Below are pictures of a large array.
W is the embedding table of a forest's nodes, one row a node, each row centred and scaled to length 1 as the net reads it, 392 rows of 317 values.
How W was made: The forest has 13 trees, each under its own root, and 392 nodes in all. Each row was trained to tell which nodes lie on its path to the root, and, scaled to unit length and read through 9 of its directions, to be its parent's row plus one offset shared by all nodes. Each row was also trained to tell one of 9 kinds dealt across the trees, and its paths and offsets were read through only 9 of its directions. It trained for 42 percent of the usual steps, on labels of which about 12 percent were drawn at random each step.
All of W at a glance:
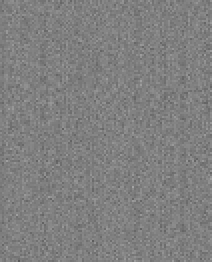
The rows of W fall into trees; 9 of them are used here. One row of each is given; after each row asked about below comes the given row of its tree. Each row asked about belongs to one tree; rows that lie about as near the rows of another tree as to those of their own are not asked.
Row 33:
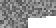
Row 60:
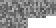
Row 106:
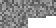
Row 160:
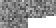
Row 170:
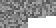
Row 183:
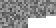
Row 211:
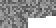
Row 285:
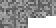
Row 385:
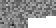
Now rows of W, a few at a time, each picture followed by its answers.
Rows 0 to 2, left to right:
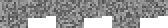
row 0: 211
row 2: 106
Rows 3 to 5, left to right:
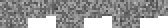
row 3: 183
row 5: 211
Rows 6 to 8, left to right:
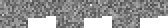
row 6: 211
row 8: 170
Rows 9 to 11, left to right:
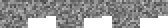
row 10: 183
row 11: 60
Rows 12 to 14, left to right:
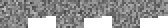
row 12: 160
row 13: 170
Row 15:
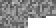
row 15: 106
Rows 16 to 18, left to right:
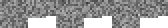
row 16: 160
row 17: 160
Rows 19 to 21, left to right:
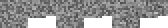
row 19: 285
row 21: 106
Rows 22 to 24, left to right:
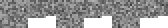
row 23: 33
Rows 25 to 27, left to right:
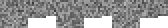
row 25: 60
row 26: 106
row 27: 211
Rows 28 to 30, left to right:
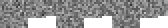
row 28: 385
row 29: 160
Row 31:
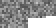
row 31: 170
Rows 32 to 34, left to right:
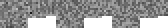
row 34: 211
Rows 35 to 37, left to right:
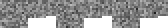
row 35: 183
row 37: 211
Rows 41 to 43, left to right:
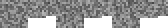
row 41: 285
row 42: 170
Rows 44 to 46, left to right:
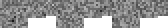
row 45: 160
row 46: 106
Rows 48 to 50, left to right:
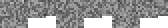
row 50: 106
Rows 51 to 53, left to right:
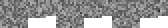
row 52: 106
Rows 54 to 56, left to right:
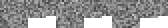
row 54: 285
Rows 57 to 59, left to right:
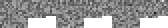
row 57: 33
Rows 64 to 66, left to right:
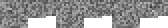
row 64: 211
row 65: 183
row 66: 285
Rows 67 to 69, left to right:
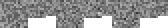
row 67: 170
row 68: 285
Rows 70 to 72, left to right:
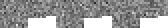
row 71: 160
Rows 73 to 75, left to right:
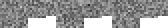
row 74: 170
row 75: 33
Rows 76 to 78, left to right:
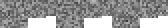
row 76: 211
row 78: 160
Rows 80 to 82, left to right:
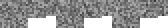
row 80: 33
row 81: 60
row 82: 285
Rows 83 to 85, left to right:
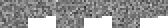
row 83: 106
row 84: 285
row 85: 183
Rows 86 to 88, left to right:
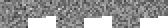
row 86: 160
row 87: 33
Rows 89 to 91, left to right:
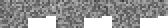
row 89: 285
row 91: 170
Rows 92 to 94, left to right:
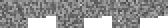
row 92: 60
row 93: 160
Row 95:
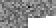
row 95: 170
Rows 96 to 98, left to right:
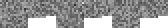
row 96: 160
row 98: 160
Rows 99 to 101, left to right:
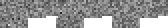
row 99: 285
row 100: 160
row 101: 160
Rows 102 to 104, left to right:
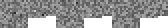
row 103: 211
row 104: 211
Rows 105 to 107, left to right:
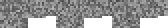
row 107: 106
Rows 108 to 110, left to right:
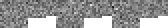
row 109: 160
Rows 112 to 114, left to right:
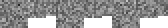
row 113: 285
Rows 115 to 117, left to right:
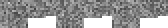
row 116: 160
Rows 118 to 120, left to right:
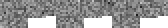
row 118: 160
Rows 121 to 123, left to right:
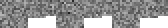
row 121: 170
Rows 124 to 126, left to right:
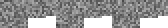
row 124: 106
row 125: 183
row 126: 106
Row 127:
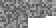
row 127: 170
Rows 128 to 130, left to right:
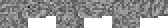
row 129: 60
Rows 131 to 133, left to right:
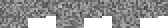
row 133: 106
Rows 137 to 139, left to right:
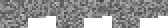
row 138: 160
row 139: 33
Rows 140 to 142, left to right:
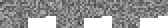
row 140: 106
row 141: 285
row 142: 33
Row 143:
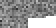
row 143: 211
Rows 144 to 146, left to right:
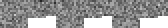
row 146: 211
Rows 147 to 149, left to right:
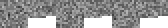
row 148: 183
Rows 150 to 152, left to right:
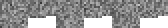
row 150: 285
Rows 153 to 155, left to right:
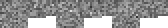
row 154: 106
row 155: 160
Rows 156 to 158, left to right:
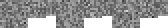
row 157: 106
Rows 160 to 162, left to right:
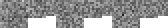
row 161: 33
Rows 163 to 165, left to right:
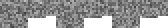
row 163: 33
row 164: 211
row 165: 285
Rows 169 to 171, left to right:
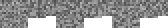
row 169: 211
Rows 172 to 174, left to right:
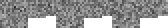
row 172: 170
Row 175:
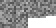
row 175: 183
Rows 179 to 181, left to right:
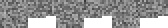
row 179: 285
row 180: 33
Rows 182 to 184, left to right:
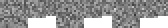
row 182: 160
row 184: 33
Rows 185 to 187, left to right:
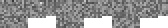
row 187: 211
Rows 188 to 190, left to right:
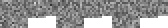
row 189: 33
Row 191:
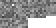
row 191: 211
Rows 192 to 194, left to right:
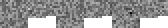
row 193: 211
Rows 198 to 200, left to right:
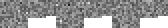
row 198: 211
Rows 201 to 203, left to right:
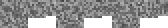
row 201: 60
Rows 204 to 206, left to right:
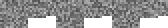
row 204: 285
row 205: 106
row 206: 60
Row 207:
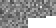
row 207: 106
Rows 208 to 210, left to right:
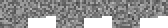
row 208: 183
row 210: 183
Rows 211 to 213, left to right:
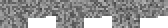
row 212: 106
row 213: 170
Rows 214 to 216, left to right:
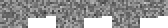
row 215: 170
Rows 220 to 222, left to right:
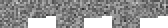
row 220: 211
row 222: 211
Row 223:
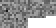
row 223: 33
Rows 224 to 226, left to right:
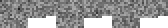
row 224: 33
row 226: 160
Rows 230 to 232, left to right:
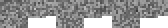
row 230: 33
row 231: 160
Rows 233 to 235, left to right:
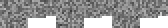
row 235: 160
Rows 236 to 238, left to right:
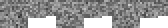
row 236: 285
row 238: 285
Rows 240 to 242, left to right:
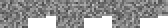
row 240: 33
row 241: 106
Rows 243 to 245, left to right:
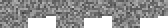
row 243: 211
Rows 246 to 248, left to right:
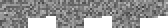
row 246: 106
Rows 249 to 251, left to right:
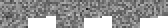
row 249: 211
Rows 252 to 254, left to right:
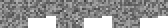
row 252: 211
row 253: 33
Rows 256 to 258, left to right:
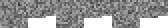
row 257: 183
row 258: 106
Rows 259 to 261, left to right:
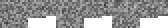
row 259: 285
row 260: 170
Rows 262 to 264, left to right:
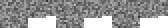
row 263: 33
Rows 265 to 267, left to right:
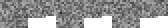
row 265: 160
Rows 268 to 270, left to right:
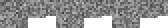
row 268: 33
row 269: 183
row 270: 285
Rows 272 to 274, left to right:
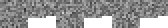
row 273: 106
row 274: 33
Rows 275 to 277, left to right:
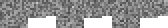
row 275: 285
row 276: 211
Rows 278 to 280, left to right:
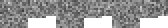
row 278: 60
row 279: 33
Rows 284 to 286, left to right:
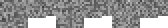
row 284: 106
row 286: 106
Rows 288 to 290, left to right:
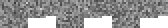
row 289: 160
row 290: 60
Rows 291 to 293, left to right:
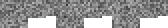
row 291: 170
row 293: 211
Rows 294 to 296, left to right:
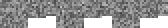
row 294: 160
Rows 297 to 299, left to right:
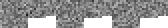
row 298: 60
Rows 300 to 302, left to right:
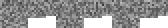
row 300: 33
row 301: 60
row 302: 33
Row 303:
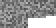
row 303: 183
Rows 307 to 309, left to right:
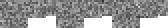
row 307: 183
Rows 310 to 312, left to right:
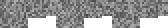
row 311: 106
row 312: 211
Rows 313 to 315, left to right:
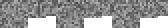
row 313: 106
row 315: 106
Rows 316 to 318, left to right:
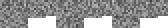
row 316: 33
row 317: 160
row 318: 211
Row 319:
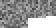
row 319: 183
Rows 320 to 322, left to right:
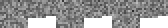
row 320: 33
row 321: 285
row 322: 170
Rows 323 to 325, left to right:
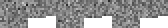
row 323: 211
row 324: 285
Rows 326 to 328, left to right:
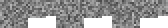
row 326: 33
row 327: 160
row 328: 33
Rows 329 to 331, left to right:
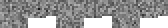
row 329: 211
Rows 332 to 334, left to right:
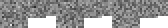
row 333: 170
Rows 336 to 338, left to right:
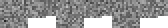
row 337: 183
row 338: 106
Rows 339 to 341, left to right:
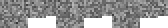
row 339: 160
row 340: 211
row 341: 106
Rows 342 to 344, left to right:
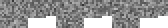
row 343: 160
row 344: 33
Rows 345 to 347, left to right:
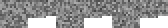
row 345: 160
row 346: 160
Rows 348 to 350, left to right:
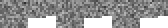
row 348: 60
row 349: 106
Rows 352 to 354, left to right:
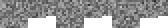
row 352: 211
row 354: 160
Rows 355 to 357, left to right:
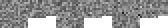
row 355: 211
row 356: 33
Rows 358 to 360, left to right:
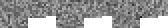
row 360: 33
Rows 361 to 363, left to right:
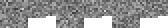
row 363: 183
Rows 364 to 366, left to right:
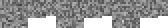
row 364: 385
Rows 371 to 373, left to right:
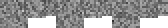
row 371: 160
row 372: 106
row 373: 211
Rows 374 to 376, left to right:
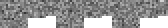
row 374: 106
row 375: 60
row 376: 183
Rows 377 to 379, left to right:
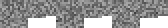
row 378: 170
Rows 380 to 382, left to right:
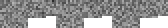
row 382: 33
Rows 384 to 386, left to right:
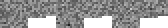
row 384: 60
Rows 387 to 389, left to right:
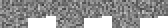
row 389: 106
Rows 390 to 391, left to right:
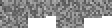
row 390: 60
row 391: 33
